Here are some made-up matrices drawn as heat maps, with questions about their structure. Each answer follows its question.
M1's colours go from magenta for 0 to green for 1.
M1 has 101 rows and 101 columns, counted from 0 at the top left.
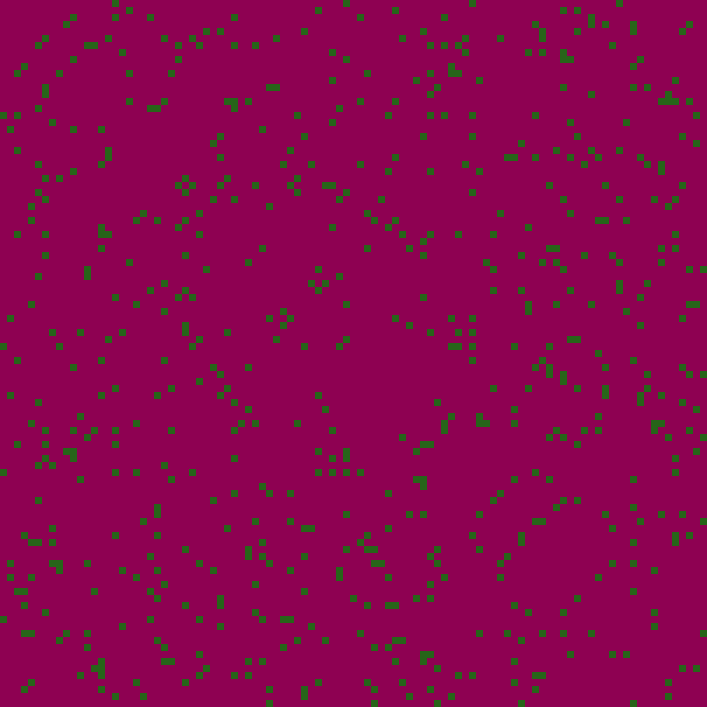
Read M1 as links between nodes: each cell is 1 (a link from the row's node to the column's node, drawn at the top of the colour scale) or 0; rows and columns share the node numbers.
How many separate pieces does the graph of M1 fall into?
1
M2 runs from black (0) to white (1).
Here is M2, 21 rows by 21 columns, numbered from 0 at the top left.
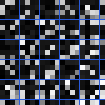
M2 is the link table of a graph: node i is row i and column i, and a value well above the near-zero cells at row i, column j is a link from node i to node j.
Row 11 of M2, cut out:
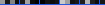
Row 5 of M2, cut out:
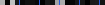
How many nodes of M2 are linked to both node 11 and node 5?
3
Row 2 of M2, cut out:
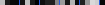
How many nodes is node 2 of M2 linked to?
8
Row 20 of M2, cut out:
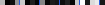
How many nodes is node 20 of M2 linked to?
8
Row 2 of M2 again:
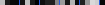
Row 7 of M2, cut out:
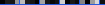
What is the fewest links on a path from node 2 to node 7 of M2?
2
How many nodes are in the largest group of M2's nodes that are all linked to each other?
6
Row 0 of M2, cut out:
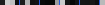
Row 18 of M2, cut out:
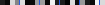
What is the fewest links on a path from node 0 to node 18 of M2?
2
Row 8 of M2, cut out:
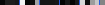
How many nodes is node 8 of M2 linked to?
6
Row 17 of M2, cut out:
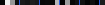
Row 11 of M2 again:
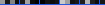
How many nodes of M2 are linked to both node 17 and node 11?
2
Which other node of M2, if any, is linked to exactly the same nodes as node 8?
node 3
